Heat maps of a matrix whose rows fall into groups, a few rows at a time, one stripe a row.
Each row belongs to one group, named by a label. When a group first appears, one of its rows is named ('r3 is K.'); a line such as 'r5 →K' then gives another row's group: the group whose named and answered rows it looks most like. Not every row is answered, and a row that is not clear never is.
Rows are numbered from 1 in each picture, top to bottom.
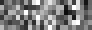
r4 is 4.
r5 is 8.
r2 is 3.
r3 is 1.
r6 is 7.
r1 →4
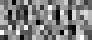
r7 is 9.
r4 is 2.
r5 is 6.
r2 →7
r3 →2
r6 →1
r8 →1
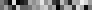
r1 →2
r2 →4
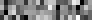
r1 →8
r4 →4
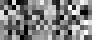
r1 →2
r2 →4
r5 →2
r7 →2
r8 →3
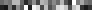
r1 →3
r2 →1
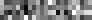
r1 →8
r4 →1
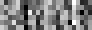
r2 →3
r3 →7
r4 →6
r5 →2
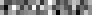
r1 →8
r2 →3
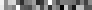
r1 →7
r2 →9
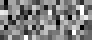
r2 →1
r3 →3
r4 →2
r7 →3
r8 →1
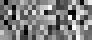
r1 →8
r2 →4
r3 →1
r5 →8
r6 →2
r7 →9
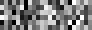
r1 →2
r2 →6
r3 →4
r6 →2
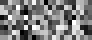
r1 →1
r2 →9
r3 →3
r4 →1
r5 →2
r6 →1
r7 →3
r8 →9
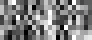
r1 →7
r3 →7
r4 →4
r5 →4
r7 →8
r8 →8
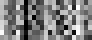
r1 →6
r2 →9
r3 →6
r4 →9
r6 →8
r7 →9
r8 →3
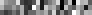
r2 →6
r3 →8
